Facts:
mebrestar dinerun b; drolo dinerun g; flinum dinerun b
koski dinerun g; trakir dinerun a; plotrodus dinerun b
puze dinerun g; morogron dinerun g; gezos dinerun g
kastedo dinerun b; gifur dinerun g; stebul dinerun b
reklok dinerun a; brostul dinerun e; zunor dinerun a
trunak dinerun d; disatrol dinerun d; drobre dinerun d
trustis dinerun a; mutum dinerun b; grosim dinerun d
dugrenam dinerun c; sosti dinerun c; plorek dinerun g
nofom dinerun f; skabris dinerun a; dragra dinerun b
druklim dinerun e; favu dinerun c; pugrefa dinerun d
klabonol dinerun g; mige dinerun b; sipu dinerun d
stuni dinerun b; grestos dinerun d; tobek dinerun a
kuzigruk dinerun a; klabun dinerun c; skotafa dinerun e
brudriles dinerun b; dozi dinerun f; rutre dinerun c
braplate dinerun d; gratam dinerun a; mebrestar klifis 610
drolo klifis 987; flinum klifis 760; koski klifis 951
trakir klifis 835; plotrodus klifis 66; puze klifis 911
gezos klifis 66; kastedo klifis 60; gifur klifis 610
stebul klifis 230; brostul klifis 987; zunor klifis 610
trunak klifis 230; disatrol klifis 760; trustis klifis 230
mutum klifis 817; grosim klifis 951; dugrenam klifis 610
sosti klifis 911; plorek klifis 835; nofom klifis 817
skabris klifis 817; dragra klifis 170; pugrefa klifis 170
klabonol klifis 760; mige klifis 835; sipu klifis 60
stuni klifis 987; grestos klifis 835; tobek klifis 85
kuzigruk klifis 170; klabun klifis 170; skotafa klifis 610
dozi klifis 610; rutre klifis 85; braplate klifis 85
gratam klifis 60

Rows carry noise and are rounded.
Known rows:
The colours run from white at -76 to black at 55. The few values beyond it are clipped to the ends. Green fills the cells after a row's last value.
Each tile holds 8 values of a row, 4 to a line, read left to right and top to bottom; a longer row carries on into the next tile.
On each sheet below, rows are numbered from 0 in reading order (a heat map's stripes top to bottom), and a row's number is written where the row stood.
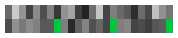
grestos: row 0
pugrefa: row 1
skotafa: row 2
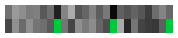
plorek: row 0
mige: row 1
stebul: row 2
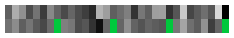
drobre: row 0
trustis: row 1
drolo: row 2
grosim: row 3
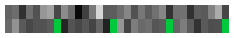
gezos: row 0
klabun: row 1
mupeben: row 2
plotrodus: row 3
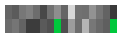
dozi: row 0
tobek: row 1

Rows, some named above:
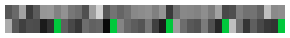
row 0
trunak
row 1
dragra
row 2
favu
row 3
stuni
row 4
zunor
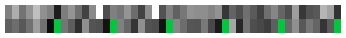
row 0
rutre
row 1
kuzigruk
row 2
kuzigruk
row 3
favu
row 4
stebul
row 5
reklok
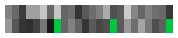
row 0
sosti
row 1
plotrodus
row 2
trakir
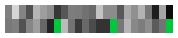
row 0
braplate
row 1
zunor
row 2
koski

